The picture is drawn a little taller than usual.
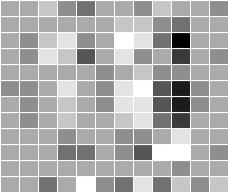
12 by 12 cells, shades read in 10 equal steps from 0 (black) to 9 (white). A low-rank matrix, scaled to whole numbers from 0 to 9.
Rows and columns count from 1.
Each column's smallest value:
5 5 4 4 3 5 4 3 3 0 5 5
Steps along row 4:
down up down down up up down up down up down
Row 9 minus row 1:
0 0 -1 0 2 0 -1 0 -1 2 0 1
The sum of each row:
69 71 70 67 70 67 66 69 71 69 71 71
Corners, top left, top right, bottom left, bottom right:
6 5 6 7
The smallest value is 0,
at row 3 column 10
